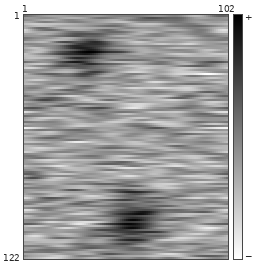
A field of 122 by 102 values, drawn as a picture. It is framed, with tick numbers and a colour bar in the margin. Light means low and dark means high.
Ninth with the highest average: bottom middle. Grain: streaks across. Mirror symmetry: none. Slope: none. Bumps: two.
